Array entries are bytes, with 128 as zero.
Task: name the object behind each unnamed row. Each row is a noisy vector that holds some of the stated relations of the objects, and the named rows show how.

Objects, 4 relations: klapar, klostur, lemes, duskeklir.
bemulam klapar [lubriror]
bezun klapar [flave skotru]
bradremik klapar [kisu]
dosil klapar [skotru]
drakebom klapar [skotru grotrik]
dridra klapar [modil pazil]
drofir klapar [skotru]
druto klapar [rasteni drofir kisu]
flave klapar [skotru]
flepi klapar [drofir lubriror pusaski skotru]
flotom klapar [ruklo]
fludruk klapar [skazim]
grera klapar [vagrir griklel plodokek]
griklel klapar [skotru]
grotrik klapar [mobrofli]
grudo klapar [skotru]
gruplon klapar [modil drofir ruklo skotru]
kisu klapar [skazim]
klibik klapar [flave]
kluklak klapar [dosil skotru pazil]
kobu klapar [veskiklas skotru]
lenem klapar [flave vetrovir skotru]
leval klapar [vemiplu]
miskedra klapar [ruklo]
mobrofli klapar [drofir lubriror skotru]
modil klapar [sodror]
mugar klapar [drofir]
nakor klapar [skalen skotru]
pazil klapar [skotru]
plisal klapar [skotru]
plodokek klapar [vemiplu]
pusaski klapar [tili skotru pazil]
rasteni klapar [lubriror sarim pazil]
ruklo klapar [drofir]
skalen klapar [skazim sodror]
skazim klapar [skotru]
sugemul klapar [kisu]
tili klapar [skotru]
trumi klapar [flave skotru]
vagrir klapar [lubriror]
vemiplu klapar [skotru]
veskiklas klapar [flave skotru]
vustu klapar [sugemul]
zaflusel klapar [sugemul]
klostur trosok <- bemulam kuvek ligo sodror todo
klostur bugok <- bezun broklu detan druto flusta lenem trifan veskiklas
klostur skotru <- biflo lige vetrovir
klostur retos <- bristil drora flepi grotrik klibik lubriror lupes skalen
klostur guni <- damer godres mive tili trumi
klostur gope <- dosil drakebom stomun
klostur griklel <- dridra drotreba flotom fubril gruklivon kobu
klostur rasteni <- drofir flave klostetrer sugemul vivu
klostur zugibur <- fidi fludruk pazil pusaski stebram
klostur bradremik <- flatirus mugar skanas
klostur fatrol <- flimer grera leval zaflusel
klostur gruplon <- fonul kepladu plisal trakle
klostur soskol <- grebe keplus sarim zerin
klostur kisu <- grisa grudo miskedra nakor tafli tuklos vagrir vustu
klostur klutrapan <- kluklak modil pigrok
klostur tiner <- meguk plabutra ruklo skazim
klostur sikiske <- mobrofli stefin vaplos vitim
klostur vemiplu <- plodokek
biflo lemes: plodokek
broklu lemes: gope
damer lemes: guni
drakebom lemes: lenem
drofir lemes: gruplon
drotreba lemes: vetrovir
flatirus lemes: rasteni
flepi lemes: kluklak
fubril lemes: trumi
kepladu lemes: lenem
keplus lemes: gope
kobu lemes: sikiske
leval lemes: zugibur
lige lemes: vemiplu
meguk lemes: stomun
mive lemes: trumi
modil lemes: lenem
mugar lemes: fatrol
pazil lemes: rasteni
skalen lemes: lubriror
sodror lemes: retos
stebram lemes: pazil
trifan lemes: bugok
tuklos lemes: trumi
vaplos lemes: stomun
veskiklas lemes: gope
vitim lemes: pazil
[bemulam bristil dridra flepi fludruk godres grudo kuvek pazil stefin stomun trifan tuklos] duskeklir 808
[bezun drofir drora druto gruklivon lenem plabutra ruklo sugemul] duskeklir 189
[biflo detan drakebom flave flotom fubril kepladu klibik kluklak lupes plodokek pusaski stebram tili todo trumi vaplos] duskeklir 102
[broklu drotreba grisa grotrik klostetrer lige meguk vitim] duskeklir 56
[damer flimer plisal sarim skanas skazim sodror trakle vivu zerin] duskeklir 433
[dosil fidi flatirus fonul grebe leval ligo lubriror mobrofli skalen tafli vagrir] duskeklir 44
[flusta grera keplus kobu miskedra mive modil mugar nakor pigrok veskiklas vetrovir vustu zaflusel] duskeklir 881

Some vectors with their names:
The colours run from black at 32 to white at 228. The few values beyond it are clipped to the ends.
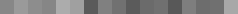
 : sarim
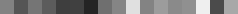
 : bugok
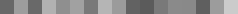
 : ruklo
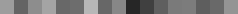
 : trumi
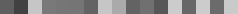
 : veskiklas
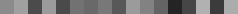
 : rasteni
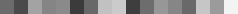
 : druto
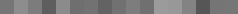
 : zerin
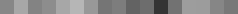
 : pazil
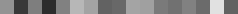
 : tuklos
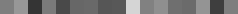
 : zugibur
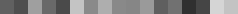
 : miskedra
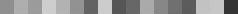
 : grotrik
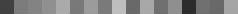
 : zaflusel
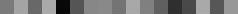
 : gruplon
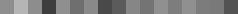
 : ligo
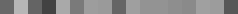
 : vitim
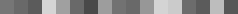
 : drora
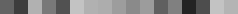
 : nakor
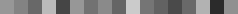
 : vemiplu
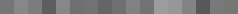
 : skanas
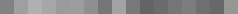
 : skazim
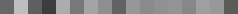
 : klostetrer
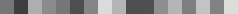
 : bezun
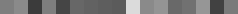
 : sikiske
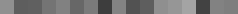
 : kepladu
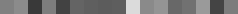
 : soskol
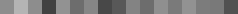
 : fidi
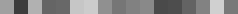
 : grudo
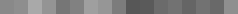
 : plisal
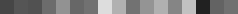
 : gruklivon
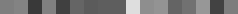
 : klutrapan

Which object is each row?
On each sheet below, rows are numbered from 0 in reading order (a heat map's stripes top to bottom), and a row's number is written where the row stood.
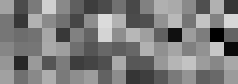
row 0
lupes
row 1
lenem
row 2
griklel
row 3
bristil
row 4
detan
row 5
tili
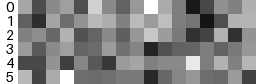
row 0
kisu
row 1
vustu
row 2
bradremik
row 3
drakebom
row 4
flusta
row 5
klibik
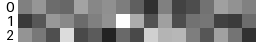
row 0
bemulam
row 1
kobu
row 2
retos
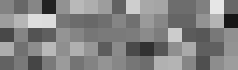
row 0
grisa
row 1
skalen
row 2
mive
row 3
flave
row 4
plabutra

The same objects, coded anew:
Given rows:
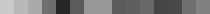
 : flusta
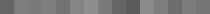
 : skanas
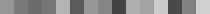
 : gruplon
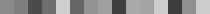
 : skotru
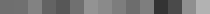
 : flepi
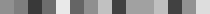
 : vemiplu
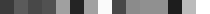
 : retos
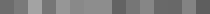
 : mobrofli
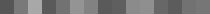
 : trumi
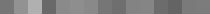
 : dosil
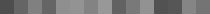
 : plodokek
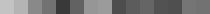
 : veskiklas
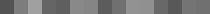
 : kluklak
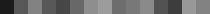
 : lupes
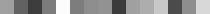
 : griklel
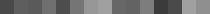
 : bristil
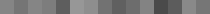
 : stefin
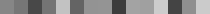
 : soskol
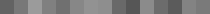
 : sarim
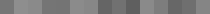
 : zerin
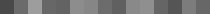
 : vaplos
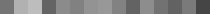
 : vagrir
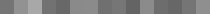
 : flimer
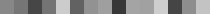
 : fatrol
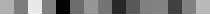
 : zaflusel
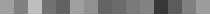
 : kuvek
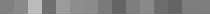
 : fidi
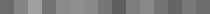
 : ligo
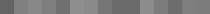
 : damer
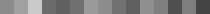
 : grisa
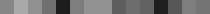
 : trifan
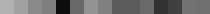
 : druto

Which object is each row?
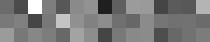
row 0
flotom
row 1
leval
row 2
dridra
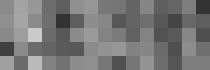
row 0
grudo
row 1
broklu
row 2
tuklos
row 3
skalen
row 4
drotreba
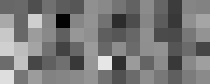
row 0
grotrik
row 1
sugemul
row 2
gruklivon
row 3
nakor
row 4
bugok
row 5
kobu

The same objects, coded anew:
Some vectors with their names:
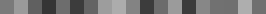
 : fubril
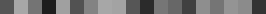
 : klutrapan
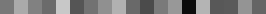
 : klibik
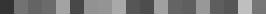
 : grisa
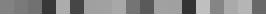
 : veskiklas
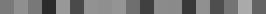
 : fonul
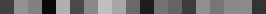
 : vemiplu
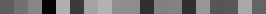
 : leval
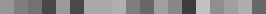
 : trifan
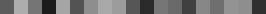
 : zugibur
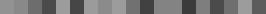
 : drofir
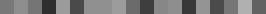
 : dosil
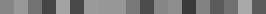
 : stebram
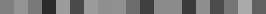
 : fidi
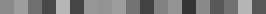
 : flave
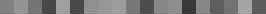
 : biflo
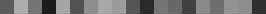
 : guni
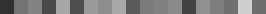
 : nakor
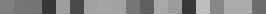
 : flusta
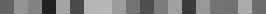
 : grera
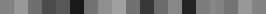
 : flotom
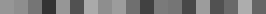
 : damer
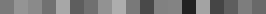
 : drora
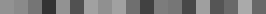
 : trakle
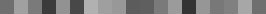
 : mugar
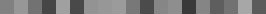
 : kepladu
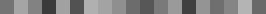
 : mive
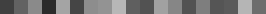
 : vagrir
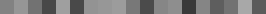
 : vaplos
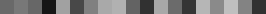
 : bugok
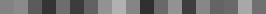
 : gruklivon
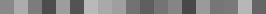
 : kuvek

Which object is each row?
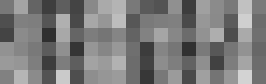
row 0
dridra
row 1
grudo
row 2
vustu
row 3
ruklo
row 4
sarim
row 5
vetrovir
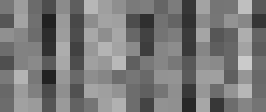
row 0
fludruk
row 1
gruplon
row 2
plisal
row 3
plodokek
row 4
tuklos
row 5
zaflusel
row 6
modil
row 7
lubriror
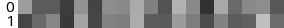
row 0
druto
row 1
tafli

